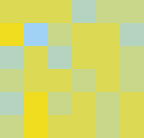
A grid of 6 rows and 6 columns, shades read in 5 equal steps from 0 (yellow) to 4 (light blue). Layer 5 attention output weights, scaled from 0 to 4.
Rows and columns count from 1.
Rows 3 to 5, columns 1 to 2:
3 1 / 2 1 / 3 0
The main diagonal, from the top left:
1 4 3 2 2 1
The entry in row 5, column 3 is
2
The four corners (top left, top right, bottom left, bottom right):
1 2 2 1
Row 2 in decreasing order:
4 3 2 1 1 0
